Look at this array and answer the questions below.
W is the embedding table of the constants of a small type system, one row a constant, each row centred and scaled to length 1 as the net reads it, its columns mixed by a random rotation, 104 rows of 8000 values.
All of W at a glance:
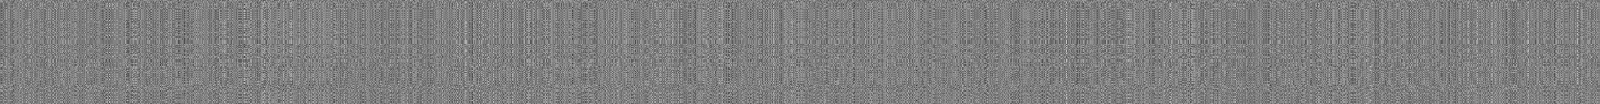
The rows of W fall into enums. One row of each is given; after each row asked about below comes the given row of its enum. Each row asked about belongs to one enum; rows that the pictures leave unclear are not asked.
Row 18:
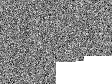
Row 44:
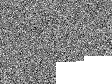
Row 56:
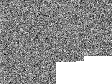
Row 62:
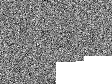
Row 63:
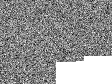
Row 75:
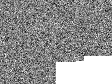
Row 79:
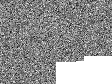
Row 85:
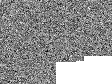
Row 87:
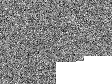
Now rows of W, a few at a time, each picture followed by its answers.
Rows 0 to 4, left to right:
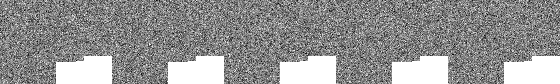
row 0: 87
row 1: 62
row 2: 75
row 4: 56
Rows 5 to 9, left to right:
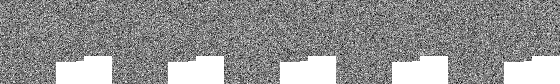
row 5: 79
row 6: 79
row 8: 56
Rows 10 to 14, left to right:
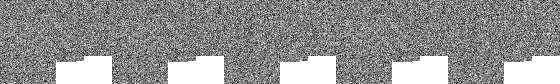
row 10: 63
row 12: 18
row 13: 63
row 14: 18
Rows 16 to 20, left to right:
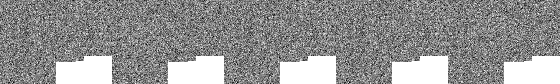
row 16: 18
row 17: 63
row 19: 18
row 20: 79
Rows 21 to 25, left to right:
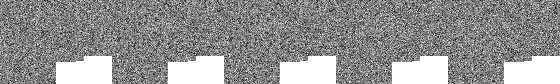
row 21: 62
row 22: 75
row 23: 75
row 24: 79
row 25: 63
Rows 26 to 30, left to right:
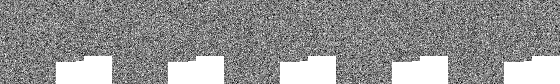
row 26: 75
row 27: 79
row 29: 63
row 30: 18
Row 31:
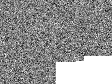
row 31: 75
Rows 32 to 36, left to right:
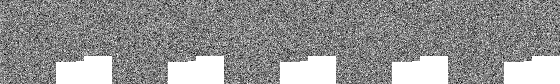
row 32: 56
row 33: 75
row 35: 79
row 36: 18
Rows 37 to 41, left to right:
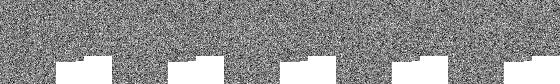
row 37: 18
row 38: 63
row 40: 75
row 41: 75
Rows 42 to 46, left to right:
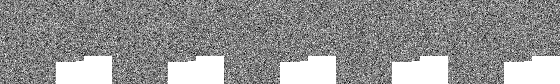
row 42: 75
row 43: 75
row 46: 56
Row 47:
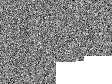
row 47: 18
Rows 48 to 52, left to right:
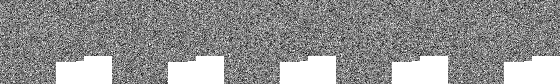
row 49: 62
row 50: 75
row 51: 75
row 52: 79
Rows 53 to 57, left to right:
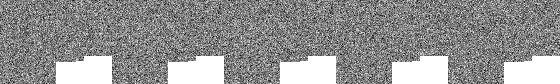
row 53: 18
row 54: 63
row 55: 63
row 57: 44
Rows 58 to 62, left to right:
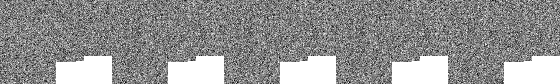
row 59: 18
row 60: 18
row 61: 18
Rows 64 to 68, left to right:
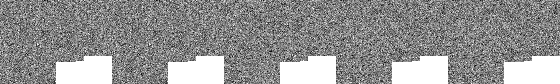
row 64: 62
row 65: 62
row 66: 85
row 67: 63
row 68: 63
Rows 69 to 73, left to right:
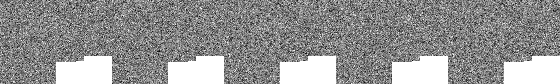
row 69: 79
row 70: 85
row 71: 75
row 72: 87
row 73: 75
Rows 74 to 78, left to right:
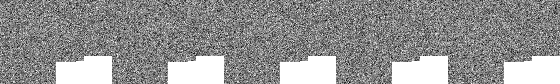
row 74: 79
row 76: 79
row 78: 63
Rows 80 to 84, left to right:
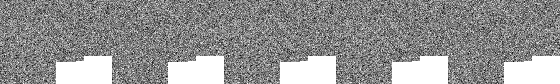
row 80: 63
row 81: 44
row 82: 63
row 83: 63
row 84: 44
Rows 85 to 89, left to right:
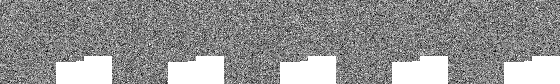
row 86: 62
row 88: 56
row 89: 85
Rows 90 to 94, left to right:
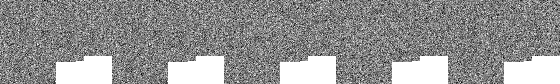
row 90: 62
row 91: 62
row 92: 79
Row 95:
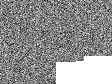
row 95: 62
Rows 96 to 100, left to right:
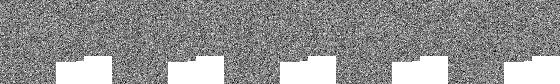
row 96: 79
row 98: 18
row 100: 85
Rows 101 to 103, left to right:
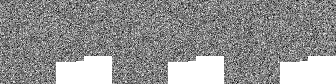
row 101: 79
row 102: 79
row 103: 18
